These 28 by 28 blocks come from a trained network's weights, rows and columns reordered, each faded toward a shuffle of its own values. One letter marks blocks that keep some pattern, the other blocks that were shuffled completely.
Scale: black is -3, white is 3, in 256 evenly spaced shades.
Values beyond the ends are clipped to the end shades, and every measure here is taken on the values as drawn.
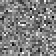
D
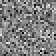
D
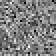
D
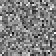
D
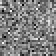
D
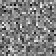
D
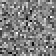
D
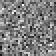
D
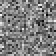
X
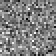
D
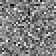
D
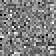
X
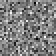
D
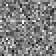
D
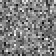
D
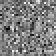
X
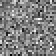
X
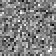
D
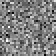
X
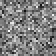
D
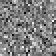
X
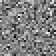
X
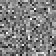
D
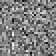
X
